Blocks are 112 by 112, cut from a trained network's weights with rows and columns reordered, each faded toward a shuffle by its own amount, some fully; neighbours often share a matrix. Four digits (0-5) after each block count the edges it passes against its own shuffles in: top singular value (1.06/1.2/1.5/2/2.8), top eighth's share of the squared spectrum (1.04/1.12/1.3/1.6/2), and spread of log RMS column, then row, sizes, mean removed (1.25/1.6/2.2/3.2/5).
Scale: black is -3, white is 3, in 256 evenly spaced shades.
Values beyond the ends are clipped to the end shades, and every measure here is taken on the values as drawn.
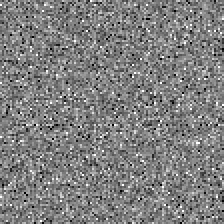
1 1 0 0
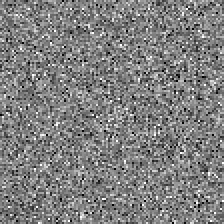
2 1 0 0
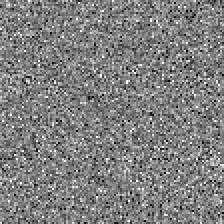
1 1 0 1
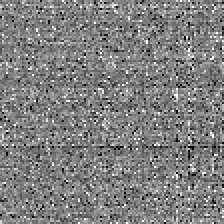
3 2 2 1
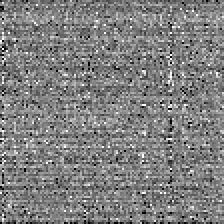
4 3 3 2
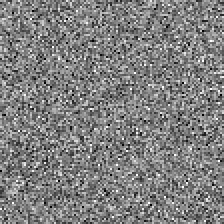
0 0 0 0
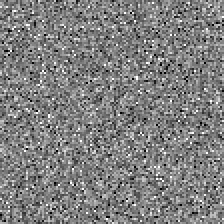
0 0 0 0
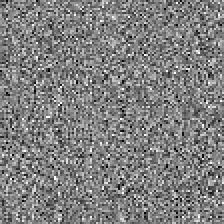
4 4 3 2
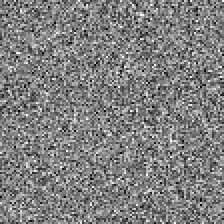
0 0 0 0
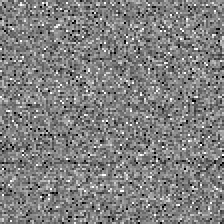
1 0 0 0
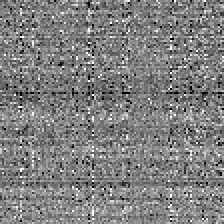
4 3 3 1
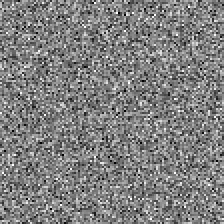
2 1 0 0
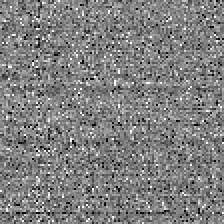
3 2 2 1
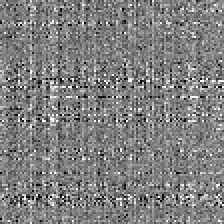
4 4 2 4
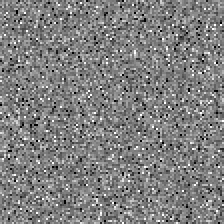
0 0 0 0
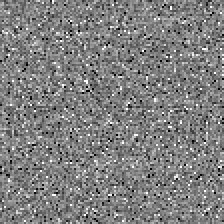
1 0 0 0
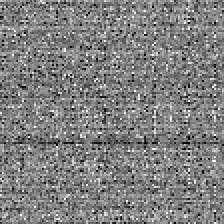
3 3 3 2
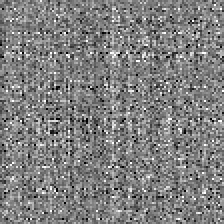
3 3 1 3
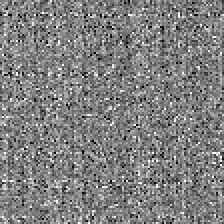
3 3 0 3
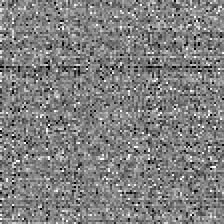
3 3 3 1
